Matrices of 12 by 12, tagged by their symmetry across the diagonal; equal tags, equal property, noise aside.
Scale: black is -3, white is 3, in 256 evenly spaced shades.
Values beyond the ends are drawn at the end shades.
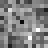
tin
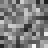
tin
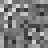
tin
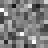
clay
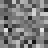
clay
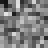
clay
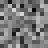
clay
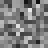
clay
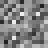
tin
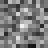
clay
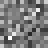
tin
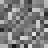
tin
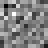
tin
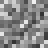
tin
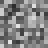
clay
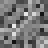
tin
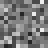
clay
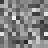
clay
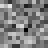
clay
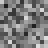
tin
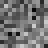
tin
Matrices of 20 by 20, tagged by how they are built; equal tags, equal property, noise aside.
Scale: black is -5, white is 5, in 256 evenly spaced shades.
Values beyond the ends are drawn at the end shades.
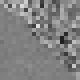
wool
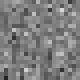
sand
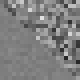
wool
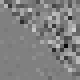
wool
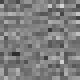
sand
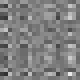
sand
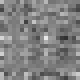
sand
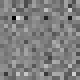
sand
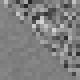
wool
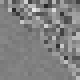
wool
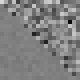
wool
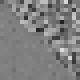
wool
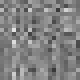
sand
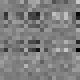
sand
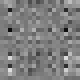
sand
